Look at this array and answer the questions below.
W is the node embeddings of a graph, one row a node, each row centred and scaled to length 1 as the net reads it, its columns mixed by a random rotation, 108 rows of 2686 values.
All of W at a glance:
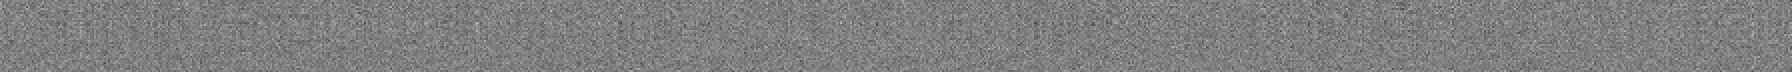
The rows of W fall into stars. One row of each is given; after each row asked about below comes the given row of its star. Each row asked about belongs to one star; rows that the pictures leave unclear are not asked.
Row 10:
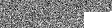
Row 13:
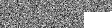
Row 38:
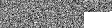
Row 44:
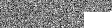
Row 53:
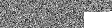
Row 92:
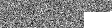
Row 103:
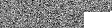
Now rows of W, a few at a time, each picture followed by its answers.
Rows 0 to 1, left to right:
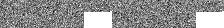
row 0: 92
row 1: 13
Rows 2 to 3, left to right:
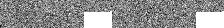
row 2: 44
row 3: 53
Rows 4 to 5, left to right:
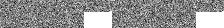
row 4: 13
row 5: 53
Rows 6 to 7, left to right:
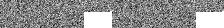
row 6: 103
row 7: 103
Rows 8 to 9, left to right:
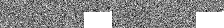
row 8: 92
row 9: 44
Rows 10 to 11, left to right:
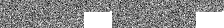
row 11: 44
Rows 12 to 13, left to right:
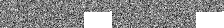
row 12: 53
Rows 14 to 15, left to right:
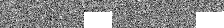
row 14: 53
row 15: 10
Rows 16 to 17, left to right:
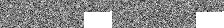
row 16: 38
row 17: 38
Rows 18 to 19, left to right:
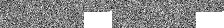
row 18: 13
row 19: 92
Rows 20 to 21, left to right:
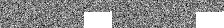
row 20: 38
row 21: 44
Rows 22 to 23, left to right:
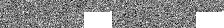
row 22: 10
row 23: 38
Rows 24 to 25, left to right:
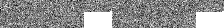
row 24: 44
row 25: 10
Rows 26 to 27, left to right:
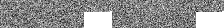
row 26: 44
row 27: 13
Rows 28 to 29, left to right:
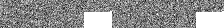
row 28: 10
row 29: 53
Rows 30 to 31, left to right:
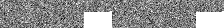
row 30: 13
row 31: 38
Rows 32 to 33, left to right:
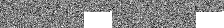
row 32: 44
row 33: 13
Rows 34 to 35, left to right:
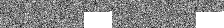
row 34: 13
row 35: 13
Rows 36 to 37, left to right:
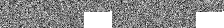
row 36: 13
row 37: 38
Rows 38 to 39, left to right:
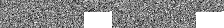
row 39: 53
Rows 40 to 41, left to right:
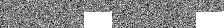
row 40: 10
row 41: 13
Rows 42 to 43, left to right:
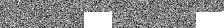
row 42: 13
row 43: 10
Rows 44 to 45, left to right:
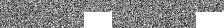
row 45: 103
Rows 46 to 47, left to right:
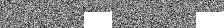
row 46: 38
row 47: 13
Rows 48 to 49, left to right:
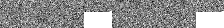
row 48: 13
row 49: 103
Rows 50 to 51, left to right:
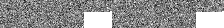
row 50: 10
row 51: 10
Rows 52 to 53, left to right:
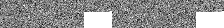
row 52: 13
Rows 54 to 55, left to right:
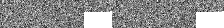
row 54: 38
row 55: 38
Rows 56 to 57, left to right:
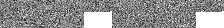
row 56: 92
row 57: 92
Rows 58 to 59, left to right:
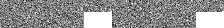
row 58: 13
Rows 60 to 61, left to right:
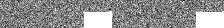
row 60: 44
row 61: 10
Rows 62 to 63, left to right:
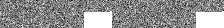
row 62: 10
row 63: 10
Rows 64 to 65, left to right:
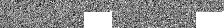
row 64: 103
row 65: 53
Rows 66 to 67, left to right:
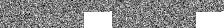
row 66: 10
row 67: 38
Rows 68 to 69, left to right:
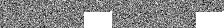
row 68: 38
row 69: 92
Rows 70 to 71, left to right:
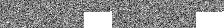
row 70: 92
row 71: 53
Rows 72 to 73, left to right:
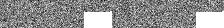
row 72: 92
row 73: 10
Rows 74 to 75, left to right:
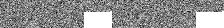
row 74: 13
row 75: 44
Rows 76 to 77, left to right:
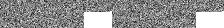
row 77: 53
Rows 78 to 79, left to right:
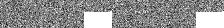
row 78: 44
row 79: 10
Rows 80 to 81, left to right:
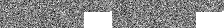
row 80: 38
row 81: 13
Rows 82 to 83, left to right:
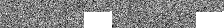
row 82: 10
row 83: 103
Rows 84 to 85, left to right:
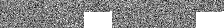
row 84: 92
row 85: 92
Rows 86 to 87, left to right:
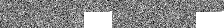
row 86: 10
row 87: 38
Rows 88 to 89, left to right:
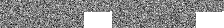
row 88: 103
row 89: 44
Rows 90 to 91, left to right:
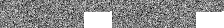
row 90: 53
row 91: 44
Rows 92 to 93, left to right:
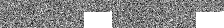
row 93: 44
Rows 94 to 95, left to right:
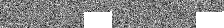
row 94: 103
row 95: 53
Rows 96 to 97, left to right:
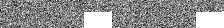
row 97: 53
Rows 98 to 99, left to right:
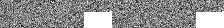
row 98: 92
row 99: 38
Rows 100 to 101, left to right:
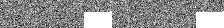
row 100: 13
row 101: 53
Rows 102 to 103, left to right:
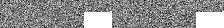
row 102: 38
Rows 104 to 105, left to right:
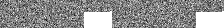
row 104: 53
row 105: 92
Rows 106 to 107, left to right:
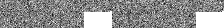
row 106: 44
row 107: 44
